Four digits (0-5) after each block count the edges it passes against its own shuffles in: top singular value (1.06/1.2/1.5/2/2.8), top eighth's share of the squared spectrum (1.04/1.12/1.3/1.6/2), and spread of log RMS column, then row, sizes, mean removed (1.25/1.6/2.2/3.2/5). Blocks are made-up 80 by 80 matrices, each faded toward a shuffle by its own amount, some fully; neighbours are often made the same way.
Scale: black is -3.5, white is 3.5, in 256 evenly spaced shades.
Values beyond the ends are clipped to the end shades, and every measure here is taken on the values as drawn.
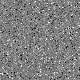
0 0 0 0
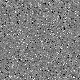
1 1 0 0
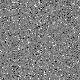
3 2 1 1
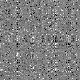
4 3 2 2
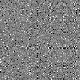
4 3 2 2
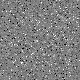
0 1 0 0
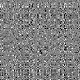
4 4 3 2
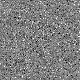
2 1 1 0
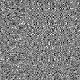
4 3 2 2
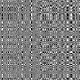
5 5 4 4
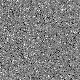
1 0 0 0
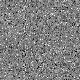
3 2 1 0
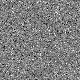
0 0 0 0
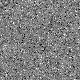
0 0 0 0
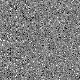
1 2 2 0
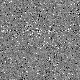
1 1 0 1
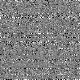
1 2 0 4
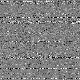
2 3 0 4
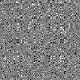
4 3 2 2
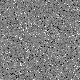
1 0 0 0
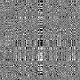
5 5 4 3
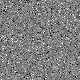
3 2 0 0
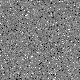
0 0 0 0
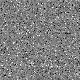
1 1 0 0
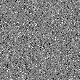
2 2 1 0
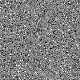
3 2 1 0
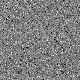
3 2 0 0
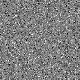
3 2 0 1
